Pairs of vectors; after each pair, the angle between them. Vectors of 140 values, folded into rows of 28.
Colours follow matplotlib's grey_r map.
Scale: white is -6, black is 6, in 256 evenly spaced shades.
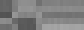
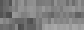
nearly parallel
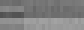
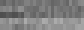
nearly parallel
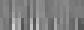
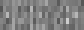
partly aligned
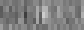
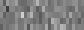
orthogonal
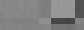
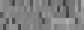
partly opposed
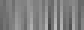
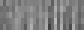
nearly parallel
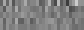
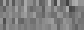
nearly parallel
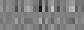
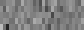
partly aligned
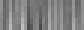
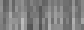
nearly parallel
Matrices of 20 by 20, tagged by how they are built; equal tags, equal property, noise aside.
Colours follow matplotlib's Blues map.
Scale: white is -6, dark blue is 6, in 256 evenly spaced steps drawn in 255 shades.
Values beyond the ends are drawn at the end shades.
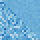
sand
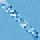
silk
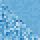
sand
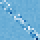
silk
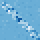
silk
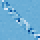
silk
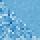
sand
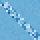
silk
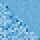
sand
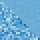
sand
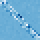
silk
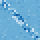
silk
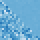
sand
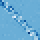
silk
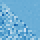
sand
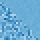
sand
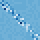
silk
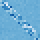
silk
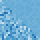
sand
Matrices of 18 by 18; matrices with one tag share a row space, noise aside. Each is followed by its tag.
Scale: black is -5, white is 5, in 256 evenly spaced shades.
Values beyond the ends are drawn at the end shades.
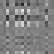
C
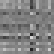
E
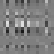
C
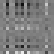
C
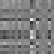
E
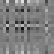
C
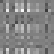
C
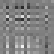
C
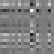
E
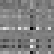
E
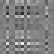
C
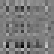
C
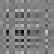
C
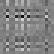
C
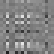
C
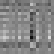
E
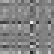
E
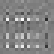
C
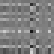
E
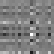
E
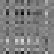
C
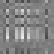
C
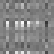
C
